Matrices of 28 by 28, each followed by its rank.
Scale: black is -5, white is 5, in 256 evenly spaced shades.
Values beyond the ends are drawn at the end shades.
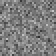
full rank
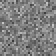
full rank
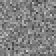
full rank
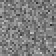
full rank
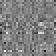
three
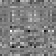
three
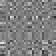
three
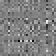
three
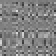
three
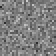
full rank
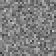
full rank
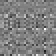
three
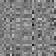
three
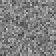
full rank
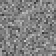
full rank
